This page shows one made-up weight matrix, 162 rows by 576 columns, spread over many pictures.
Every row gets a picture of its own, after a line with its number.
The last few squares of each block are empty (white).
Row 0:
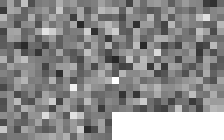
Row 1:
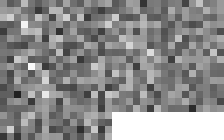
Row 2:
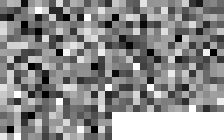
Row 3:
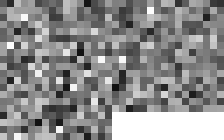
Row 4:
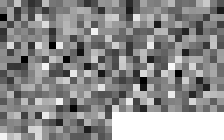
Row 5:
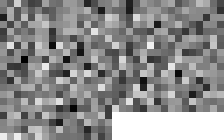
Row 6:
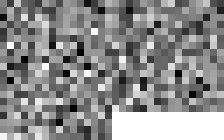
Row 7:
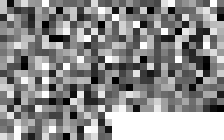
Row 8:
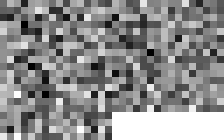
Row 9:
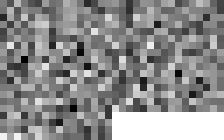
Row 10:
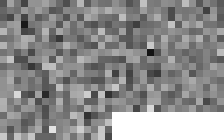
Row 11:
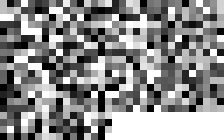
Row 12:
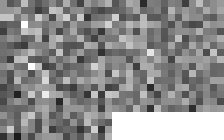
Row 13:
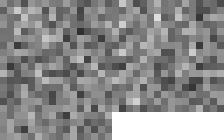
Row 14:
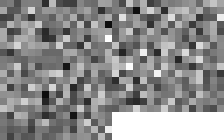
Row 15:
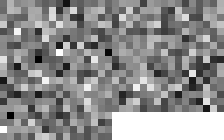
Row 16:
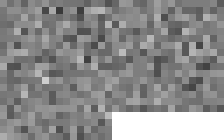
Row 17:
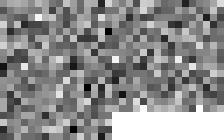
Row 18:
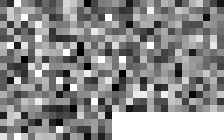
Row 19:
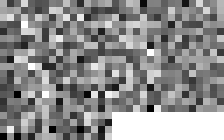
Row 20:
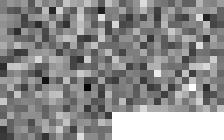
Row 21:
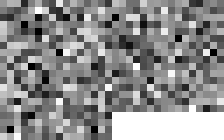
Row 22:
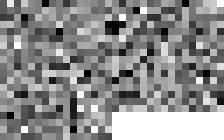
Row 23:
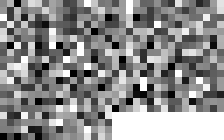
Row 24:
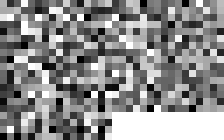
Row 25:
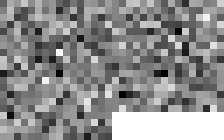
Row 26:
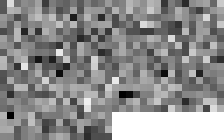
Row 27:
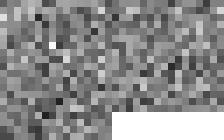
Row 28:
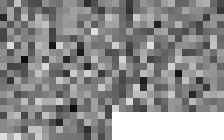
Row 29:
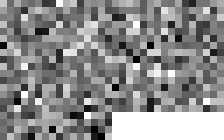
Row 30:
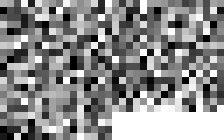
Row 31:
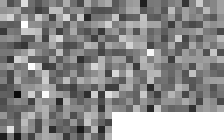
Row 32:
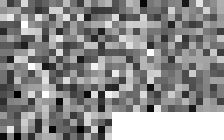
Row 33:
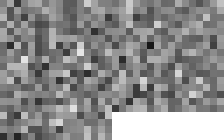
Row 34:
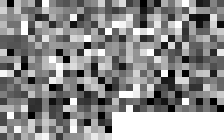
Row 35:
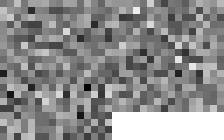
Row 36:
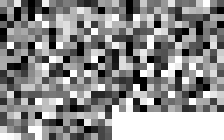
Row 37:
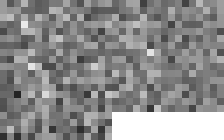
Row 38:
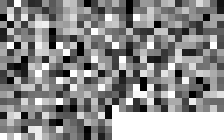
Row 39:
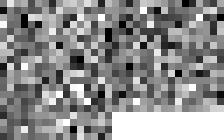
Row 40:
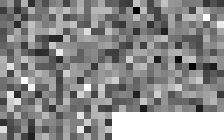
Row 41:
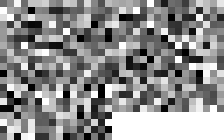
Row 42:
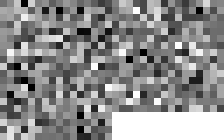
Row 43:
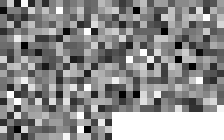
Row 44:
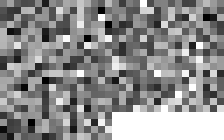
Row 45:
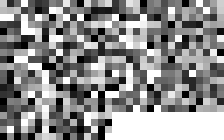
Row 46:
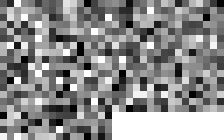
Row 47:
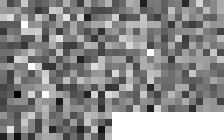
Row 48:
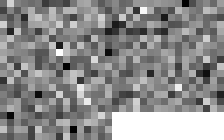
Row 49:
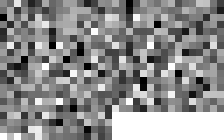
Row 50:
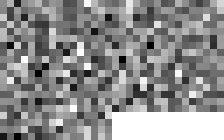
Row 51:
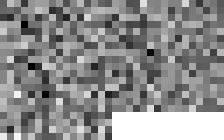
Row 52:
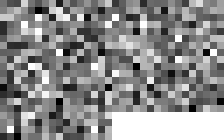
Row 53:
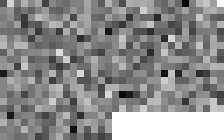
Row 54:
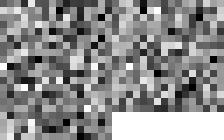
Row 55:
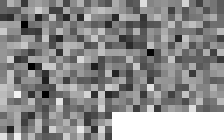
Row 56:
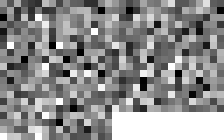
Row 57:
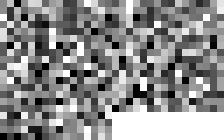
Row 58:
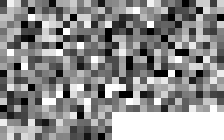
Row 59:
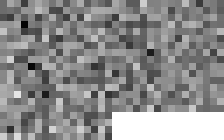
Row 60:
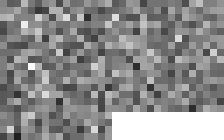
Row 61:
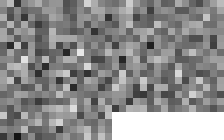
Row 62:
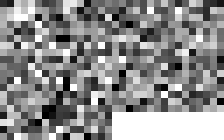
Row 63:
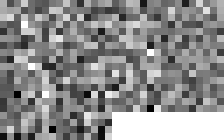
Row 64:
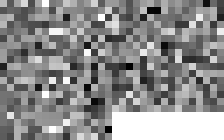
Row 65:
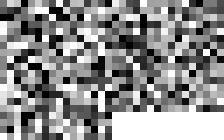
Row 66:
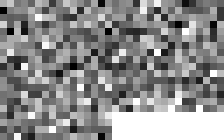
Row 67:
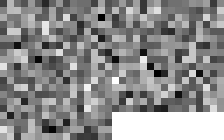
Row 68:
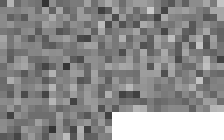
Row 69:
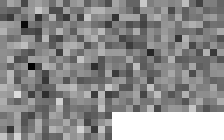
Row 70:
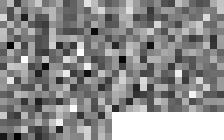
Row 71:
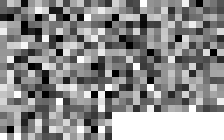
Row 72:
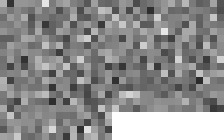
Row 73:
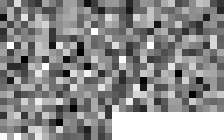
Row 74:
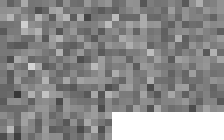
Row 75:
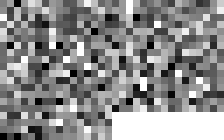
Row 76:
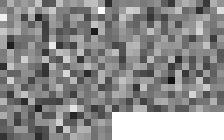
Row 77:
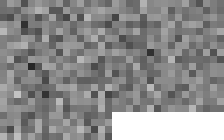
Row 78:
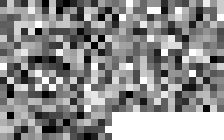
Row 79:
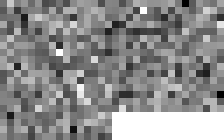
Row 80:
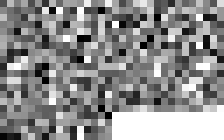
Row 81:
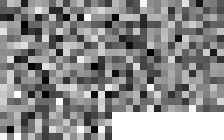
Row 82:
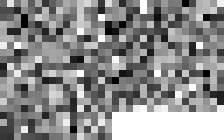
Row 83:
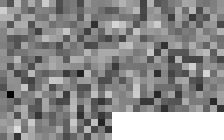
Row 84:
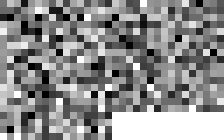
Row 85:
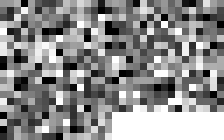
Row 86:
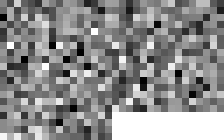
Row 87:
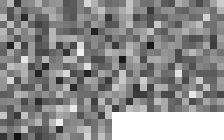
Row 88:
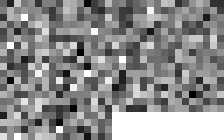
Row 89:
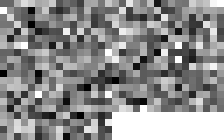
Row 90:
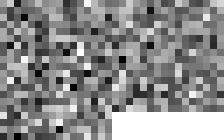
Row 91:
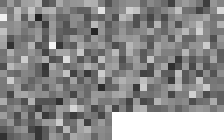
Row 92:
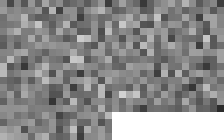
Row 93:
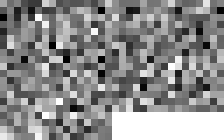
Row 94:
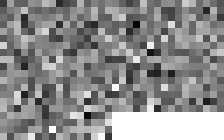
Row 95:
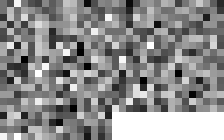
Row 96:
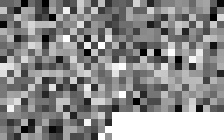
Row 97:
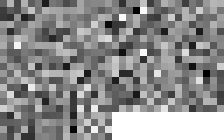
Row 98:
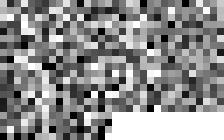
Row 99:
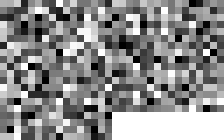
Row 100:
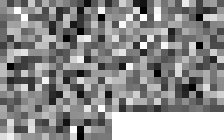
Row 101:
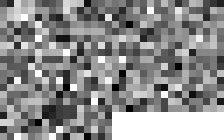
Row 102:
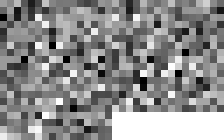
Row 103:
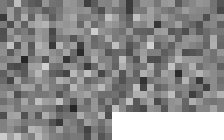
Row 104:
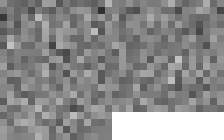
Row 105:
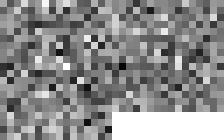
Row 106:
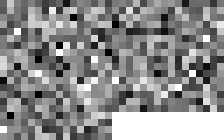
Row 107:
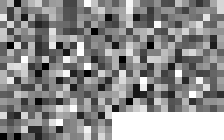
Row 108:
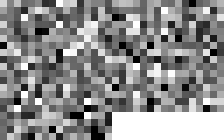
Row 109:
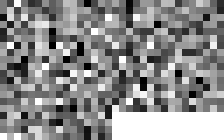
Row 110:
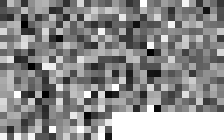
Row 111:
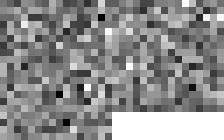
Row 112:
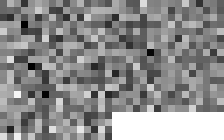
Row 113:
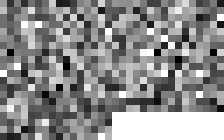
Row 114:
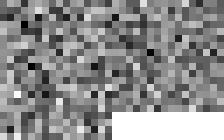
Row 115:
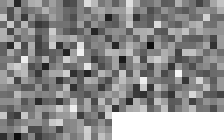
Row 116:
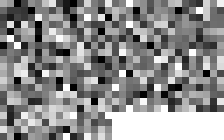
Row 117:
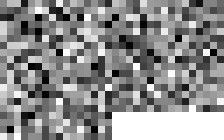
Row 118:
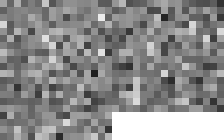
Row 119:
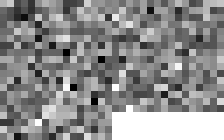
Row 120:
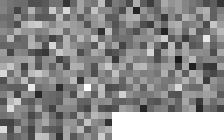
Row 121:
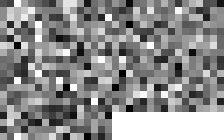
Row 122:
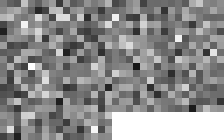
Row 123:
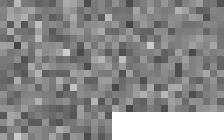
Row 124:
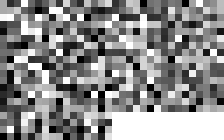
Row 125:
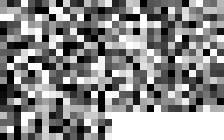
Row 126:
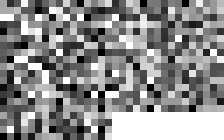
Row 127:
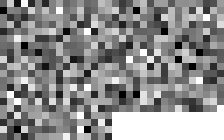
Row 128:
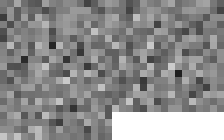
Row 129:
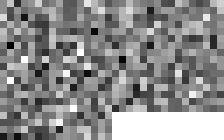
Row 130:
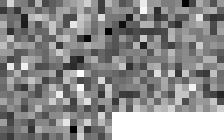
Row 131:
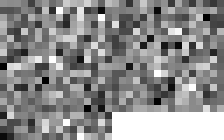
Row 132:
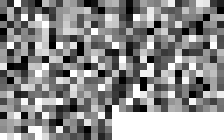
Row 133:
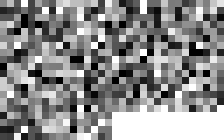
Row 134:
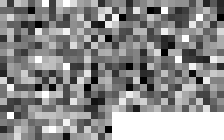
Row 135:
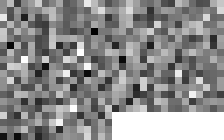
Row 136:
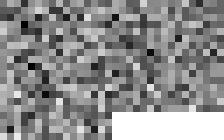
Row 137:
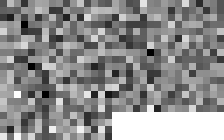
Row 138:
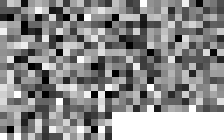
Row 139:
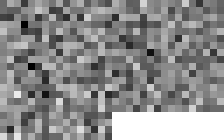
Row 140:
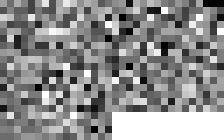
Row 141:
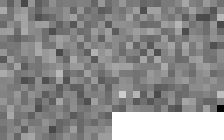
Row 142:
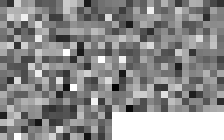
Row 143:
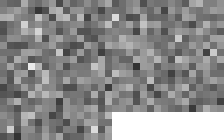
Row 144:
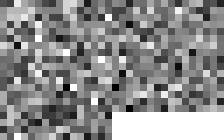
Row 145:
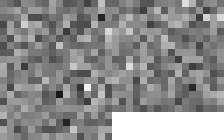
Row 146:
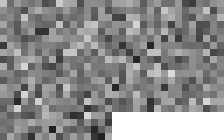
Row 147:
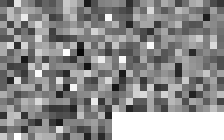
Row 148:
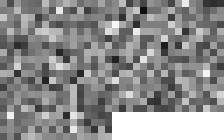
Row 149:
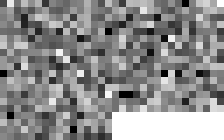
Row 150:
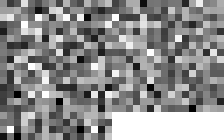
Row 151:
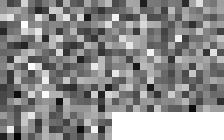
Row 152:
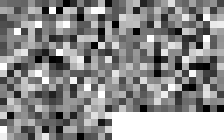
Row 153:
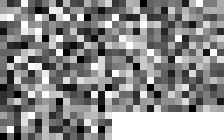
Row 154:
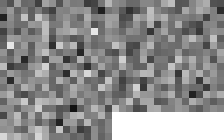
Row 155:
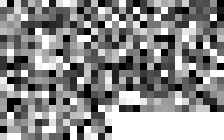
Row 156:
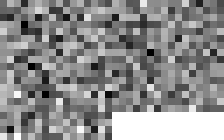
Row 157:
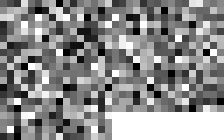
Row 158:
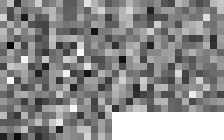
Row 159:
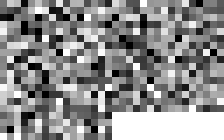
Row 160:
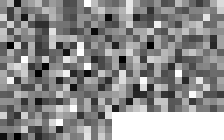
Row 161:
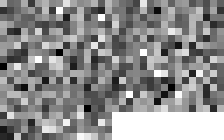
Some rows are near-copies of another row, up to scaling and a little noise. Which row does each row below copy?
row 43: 127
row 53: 149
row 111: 145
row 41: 35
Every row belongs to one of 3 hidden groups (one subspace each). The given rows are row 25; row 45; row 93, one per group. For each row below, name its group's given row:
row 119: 93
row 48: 25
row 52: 45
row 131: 25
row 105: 25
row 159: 45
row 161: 25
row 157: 45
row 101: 93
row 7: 25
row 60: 45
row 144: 93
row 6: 93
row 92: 25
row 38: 93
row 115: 93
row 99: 45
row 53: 25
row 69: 45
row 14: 25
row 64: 25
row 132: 93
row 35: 25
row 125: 45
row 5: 93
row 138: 45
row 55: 45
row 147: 93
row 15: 25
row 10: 45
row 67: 25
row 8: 45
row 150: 45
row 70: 93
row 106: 25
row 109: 93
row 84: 45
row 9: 93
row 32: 45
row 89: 25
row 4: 93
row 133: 25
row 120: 25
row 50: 93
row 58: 25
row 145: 25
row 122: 45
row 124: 45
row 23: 93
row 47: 45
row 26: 25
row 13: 25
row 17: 25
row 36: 93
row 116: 93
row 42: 25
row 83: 25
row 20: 25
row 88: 93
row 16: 25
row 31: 45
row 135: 93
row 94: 45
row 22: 25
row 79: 25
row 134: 25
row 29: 45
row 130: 25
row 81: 45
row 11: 45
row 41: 25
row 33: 93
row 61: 93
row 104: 93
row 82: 25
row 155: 25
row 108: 45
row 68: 25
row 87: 93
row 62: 93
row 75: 93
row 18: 93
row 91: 93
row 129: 93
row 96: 25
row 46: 93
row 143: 45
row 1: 45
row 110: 45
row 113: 25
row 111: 25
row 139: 45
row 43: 25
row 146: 45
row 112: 45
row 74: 45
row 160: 93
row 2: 45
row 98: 45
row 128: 93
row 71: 45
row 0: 25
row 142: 93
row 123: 93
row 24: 45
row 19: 45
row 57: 93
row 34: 25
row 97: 25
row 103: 93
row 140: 25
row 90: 93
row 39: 25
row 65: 45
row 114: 45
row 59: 45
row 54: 25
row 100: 25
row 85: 25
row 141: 25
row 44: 25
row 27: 93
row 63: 45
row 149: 25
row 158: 93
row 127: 25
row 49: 93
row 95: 93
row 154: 93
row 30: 25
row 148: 25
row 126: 45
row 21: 45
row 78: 25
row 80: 25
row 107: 93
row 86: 93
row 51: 45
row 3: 93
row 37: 45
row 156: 45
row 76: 93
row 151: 45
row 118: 25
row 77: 45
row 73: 93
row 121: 93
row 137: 45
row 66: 25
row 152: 25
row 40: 25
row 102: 93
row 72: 25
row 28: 93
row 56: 93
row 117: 45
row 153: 45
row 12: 45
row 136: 45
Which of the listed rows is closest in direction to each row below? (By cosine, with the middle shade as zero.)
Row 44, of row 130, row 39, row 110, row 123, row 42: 130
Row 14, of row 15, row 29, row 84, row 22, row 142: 22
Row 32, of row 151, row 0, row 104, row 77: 151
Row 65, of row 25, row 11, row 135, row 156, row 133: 156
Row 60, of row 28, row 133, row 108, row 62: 62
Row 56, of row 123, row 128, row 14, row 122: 128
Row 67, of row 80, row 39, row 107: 107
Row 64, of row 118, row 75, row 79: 118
